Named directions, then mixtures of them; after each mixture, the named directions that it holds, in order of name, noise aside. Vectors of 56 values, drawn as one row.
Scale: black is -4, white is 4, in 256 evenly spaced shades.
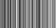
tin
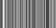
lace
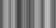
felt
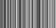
tin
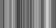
felt, lace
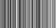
tin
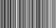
tin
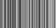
lace, tin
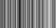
felt, tin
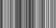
felt, lace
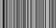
lace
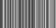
felt, lace, tin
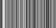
lace, tin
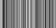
felt, lace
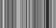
felt, lace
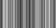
felt, lace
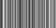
felt, lace, tin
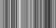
felt, tin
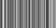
lace, tin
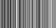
tin
